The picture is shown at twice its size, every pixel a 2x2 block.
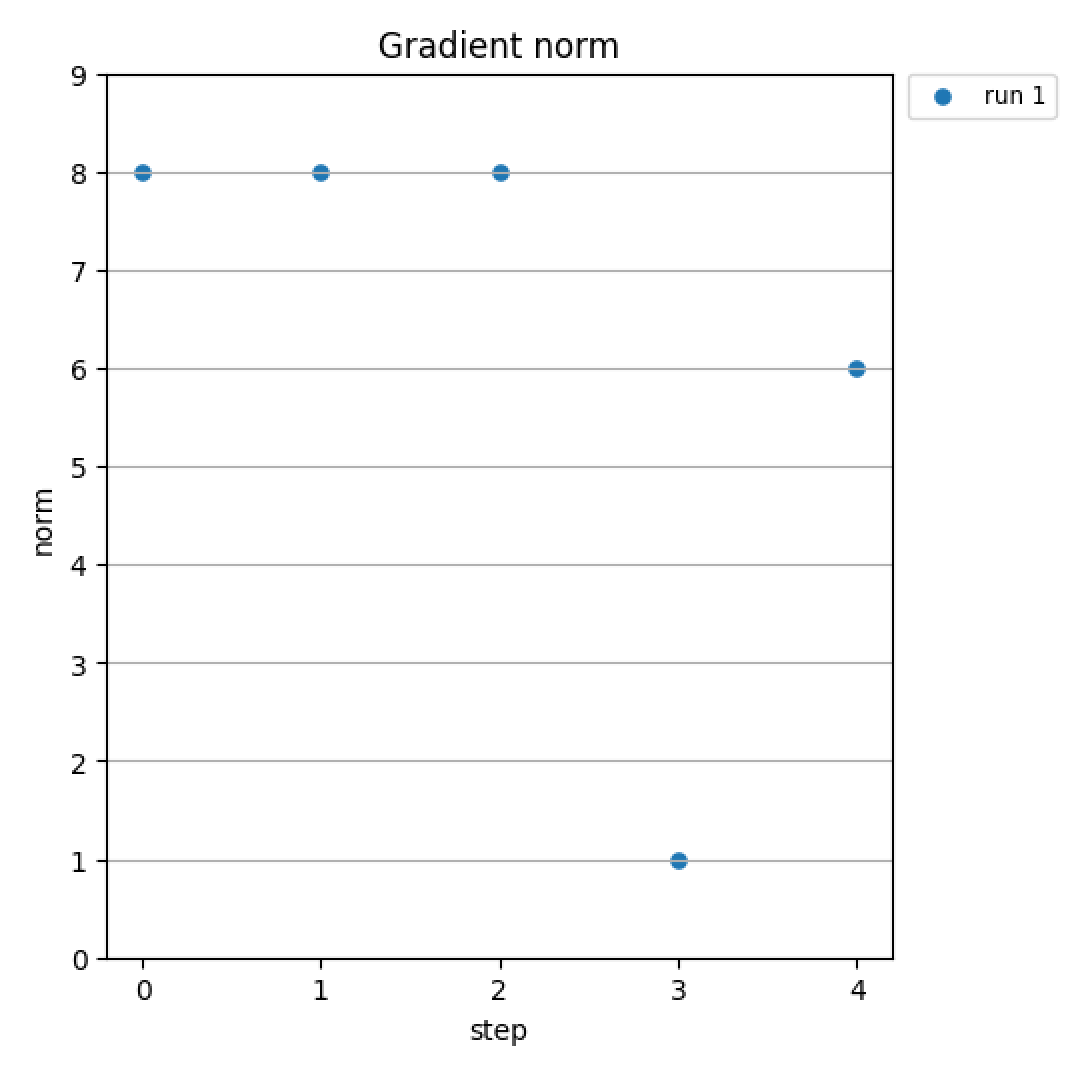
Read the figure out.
Title: Gradient norm
x-axis: step, ticks 0 1 2 3 4
y-axis: norm, ticks 0 1 2 3 4 5 6 7 8 9
Legend: run 1
Values:
run 1: 8 8 8 1 6
